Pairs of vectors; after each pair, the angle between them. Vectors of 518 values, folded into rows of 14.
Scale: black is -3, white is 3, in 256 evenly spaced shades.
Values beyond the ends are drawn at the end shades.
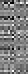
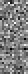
partly aligned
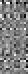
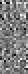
nearly opposite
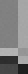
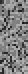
orthogonal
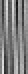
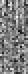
partly opposed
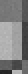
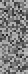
orthogonal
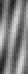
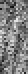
partly aligned
